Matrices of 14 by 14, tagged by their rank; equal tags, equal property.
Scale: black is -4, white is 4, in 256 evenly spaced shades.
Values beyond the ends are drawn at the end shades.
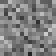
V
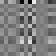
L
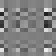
L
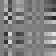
L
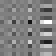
L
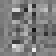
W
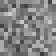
V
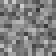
V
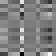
L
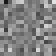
W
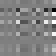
L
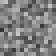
V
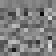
W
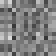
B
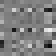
B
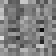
W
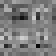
W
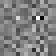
W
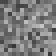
V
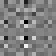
B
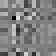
B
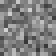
V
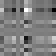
L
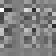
B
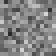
V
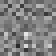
W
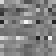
B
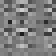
B
